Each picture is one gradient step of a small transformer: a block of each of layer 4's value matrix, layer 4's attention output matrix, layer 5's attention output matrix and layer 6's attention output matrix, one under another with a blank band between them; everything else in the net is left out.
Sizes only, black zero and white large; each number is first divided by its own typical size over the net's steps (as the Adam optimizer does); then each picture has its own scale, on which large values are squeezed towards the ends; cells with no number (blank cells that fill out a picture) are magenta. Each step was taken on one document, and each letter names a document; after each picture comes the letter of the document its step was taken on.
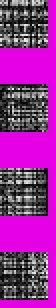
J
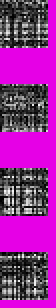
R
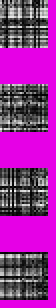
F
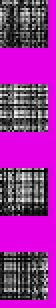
J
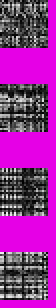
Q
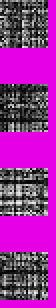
J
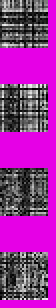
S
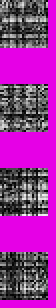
S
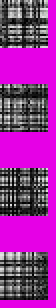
F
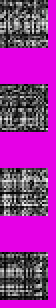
Q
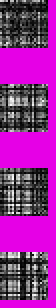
R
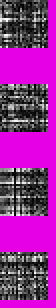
R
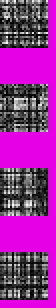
R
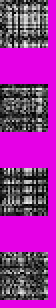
J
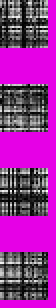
F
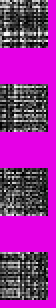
R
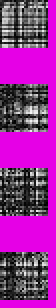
S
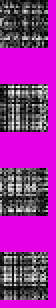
J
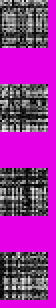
S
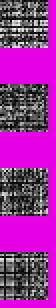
Q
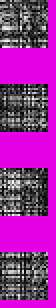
R
